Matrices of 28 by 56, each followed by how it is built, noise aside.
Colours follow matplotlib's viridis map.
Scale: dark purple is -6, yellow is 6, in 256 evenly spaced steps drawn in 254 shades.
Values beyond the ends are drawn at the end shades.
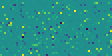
sparse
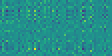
low rank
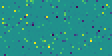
sparse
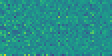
low rank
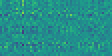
low rank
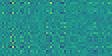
low rank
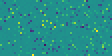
sparse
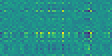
low rank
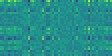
low rank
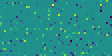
sparse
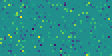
sparse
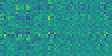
low rank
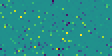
sparse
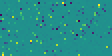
sparse
